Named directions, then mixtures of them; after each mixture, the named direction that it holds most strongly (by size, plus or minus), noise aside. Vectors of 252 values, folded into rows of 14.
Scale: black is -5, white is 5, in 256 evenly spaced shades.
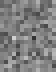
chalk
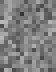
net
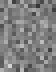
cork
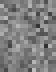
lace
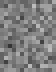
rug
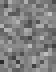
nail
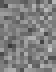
rug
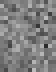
lace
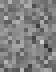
rug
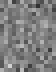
cork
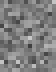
nail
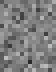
rug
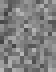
net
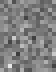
chalk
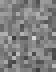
chalk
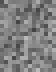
chalk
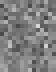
lace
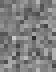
chalk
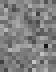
lace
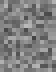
nail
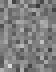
cork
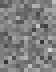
chalk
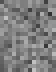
lace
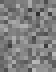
lace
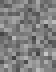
chalk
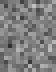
rug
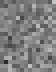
rug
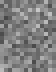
net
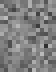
lace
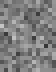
chalk
